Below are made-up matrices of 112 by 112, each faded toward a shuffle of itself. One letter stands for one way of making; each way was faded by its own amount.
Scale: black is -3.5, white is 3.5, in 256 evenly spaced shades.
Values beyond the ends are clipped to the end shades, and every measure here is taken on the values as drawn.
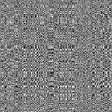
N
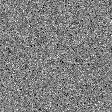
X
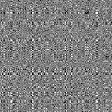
N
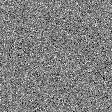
X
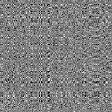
N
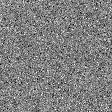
X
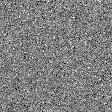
X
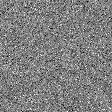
X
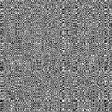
N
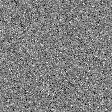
X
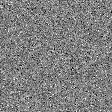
X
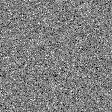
X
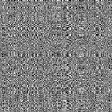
N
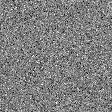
X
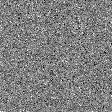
X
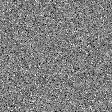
X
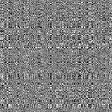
N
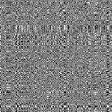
N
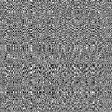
N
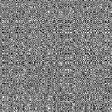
N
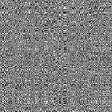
N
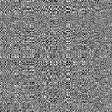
N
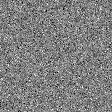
X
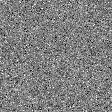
X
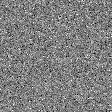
X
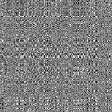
N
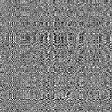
N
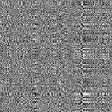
N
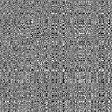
N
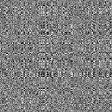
N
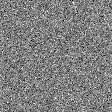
X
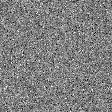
X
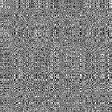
N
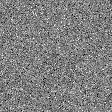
X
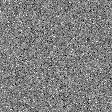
X
